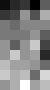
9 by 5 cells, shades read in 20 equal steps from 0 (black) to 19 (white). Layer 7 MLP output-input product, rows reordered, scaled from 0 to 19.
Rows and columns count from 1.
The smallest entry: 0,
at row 1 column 4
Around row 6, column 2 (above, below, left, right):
7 12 11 11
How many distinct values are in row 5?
4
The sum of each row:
15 39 47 45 49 52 57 66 69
